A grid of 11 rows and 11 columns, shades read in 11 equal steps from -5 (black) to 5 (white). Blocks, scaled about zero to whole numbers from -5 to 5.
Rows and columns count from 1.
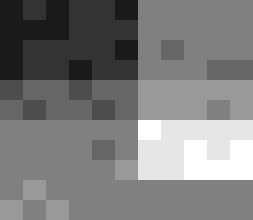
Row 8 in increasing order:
-1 0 0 0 0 0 4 4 4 5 5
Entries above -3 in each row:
5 5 5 5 11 11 11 11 11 11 11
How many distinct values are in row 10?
2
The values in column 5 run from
-3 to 0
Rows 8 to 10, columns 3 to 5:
0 0 -1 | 0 0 0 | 0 0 0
